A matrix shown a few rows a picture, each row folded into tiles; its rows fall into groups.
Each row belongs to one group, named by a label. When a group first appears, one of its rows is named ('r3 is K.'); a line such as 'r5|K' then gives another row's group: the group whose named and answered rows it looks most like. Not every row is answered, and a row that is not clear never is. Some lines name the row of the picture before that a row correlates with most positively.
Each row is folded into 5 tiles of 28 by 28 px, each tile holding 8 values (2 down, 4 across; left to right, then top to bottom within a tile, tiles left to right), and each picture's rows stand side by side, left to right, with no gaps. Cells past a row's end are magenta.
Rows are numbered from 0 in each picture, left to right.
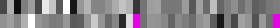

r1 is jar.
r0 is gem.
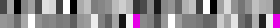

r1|gem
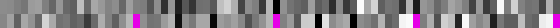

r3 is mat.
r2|mat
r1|mat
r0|mat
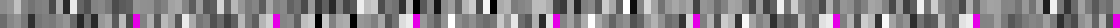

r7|jar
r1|mat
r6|mat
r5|mat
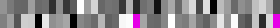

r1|gem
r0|mat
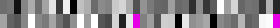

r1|mat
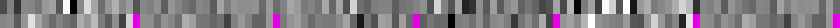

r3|jar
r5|mat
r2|jar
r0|gem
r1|mat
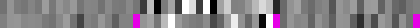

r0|jar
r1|gem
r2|jar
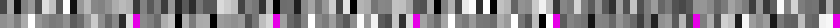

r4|jar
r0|gem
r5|mat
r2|gem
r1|mat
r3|gem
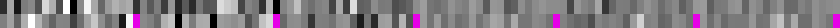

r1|mat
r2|jar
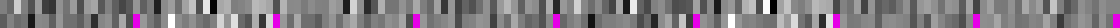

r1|gem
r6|mat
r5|gem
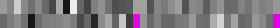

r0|jar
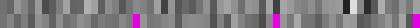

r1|mat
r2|jar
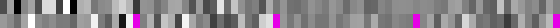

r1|mat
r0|gem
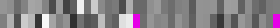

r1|jar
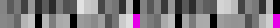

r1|mat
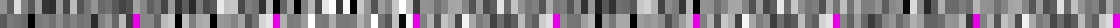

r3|mat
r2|gem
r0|jar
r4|mat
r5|mat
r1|mat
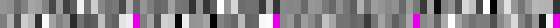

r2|mat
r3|gem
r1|mat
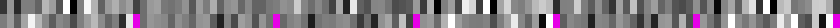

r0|gem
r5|gem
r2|jar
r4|jar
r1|jar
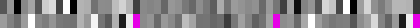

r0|gem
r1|mat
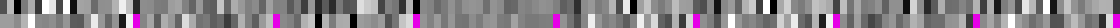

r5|gem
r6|jar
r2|mat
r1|mat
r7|gem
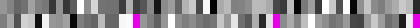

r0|mat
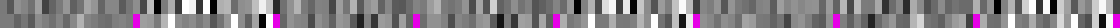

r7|gem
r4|gem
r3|jar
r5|mat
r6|jar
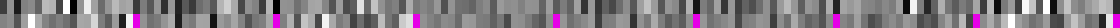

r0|gem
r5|mat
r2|mat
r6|jar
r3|mat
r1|mat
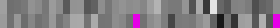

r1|jar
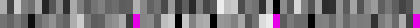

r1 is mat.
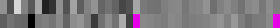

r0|jar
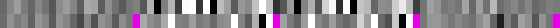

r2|gem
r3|jar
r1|gem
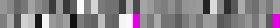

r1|jar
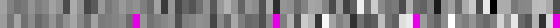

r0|jar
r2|mat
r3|gem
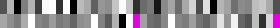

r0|gem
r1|gem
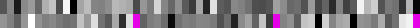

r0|gem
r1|jar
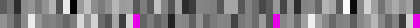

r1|jar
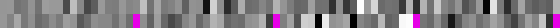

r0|jar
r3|jar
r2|mat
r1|jar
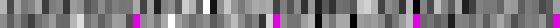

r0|jar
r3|jar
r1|gem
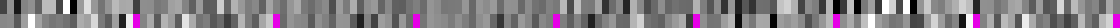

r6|gem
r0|gem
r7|mat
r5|mat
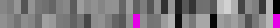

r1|mat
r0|mat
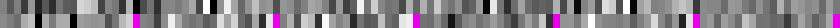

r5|mat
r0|mat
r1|gem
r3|jar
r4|gem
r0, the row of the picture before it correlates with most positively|1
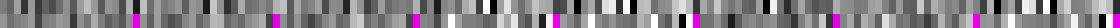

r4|gem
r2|jar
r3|gem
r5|jar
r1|jar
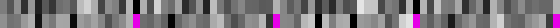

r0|mat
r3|jar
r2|mat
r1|jar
